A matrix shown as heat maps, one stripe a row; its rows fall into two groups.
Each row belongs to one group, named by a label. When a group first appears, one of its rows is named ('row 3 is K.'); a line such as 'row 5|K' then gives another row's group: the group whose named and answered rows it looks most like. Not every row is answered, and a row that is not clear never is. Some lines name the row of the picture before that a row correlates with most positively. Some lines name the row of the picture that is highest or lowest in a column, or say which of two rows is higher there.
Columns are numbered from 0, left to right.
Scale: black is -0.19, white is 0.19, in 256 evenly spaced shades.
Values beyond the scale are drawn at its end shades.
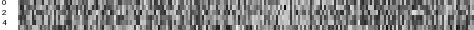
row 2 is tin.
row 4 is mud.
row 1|mud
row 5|tin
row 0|mud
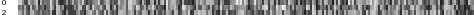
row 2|tin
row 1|tin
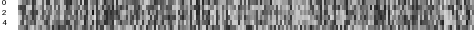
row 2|mud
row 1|mud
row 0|mud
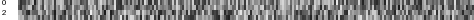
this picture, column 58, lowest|1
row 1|mud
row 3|tin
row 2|tin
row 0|mud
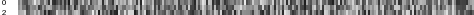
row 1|tin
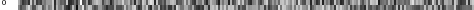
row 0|tin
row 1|mud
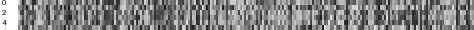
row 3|mud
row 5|tin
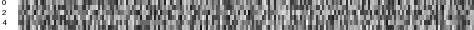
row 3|tin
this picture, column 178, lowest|2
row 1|tin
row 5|tin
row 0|tin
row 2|mud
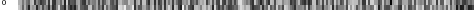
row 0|tin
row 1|tin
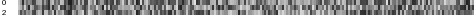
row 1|tin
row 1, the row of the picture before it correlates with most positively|1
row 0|mud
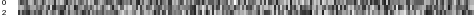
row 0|mud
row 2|tin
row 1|tin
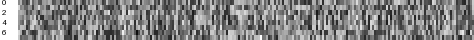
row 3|tin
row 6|mud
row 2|tin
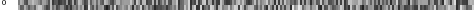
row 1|mud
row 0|tin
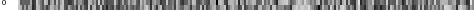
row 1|mud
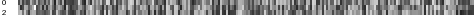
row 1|tin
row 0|tin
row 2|tin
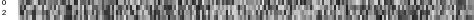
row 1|mud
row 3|mud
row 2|mud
